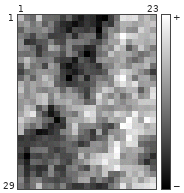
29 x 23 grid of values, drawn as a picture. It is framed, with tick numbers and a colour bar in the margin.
Stripes: none. Ninth with the lowest average: top middle. Grain: blotchy. Odd rows or columns: none. Ninth with the highest average: middle right.
